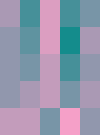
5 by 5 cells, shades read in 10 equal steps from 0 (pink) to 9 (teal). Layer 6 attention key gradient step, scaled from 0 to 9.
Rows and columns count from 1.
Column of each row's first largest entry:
2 4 4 4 3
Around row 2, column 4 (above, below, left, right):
7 7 1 3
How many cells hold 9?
1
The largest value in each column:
4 7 5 9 5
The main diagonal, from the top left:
3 6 2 5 4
